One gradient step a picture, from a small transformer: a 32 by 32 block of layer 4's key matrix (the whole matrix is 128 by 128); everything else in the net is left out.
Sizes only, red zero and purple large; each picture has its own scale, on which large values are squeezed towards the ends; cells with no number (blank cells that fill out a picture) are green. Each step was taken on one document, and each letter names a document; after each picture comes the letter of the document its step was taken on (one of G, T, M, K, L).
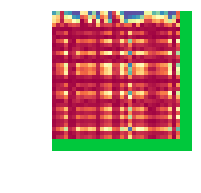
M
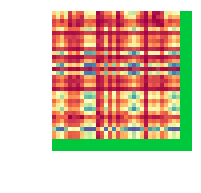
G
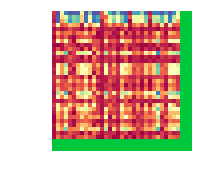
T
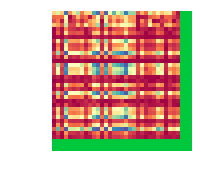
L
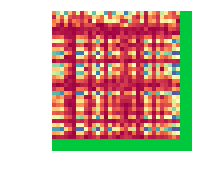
M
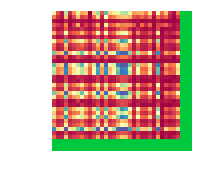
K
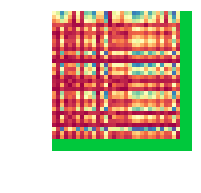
G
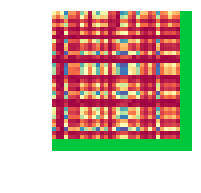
K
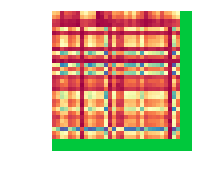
G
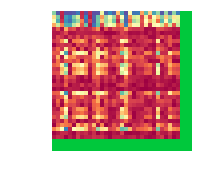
T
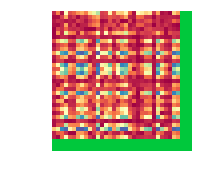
L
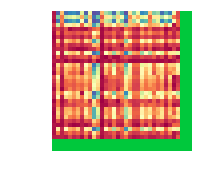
T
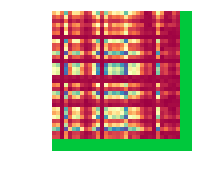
L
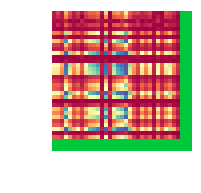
K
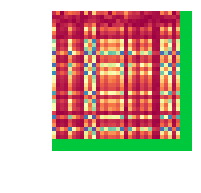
L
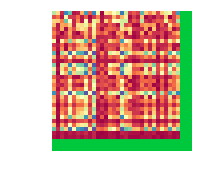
T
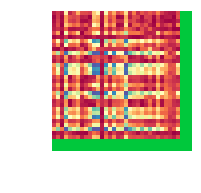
L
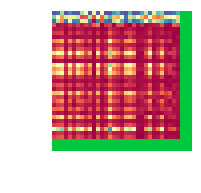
M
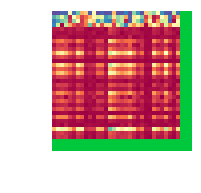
M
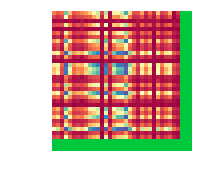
K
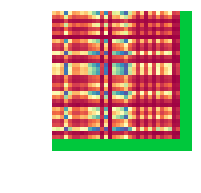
K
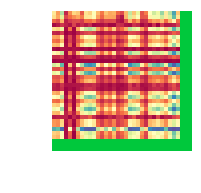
G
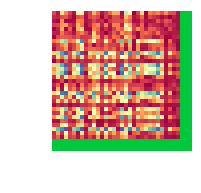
L
